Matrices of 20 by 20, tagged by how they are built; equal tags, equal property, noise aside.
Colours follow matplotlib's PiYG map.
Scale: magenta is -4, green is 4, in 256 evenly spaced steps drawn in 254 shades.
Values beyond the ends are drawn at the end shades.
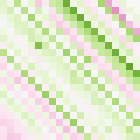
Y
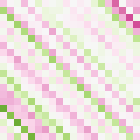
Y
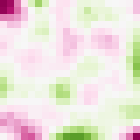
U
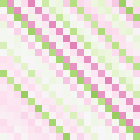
Y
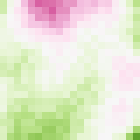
U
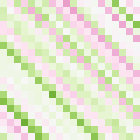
Y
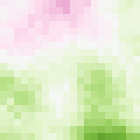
U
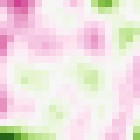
U
